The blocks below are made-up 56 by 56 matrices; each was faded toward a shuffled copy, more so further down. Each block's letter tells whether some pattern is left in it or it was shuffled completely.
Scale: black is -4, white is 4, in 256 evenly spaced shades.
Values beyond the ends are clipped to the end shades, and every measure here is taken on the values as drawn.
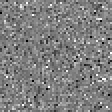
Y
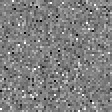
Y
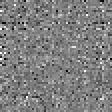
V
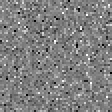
Y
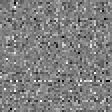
V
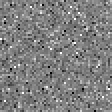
Y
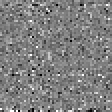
V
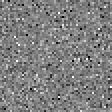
Y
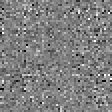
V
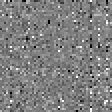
V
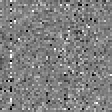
V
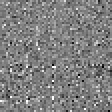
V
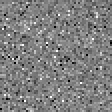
Y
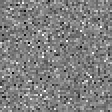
Y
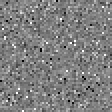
Y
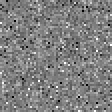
Y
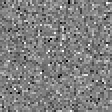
Y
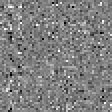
V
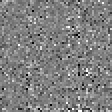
V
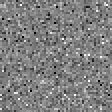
Y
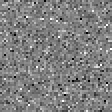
Y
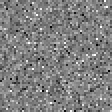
Y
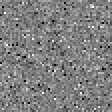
Y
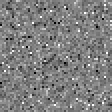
Y
